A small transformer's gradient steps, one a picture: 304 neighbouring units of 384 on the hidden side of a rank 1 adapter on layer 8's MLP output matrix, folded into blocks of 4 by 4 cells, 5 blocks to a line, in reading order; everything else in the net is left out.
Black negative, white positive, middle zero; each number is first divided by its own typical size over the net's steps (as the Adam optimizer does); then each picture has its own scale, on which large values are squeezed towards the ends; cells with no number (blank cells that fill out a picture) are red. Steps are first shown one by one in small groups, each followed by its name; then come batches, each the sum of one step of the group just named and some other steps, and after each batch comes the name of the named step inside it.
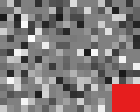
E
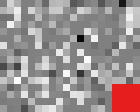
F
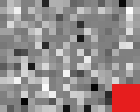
F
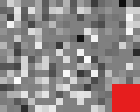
F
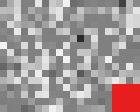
F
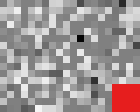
F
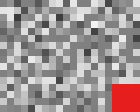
E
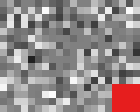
E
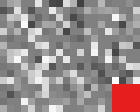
E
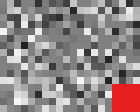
E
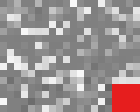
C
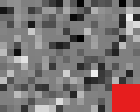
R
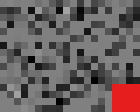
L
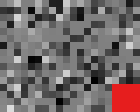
L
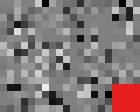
R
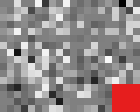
L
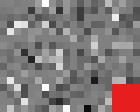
L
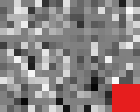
L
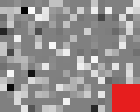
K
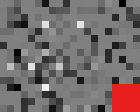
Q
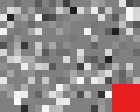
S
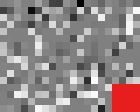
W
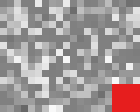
S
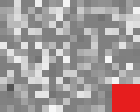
K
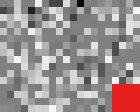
W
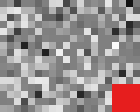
S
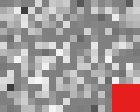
K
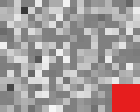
K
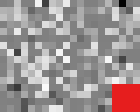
Q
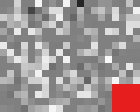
W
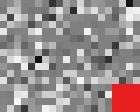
S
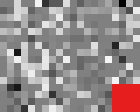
Q
